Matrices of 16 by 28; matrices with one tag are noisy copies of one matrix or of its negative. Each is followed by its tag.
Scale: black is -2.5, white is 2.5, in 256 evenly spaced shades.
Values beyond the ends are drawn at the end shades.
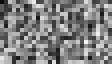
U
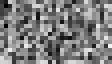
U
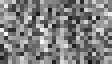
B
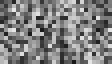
B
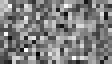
U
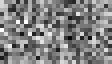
B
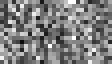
B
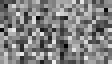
B
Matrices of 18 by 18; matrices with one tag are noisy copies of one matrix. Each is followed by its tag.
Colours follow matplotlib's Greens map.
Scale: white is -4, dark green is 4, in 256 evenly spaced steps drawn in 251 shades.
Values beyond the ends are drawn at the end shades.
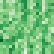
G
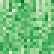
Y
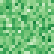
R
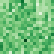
Y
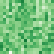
Y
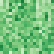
Y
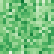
Y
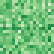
R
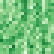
G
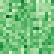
Y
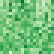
Y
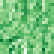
G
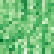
G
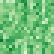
G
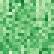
Y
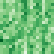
G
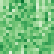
Y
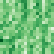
G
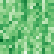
G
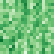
G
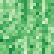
G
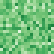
R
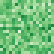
R
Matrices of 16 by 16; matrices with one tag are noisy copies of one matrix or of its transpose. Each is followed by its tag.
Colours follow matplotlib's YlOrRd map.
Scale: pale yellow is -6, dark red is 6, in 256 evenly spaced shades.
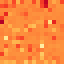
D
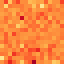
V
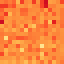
D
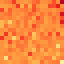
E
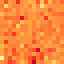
V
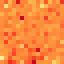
V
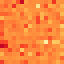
D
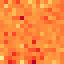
V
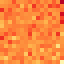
E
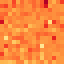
D
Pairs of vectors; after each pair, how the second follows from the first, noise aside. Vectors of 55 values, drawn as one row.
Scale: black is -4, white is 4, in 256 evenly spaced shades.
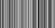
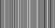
partly zeroed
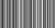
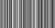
reversed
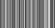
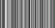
reversed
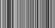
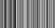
shuffled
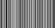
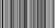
shuffled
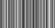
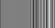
partly zeroed
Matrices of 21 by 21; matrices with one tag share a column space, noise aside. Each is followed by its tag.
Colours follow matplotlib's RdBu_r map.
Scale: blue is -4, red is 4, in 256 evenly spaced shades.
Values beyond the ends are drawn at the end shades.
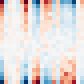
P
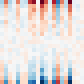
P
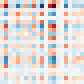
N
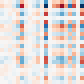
N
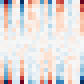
P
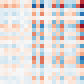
N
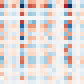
N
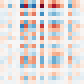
N
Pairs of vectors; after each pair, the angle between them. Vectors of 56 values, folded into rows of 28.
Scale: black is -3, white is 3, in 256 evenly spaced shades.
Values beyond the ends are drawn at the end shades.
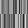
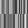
nearly parallel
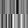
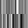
nearly opposite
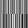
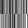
partly opposed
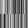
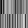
orthogonal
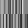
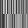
orthogonal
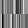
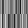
partly aligned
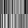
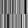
partly aligned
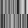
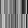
partly opposed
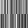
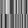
partly aligned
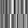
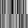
partly opposed
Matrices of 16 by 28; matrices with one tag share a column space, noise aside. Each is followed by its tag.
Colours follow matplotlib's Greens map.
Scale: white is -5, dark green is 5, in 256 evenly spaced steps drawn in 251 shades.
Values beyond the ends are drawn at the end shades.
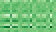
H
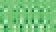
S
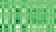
S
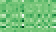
H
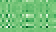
H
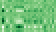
S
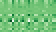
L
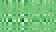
L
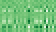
S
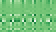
L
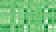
S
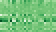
L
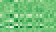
H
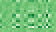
H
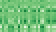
S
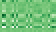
H
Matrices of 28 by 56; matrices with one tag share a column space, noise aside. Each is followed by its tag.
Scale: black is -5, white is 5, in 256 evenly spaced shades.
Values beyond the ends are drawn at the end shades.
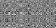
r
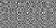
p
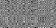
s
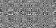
r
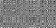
s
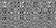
p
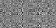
r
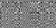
p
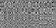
p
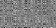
s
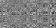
r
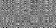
s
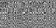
p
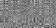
s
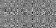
r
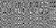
p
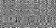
s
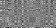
s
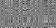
s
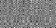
s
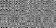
s
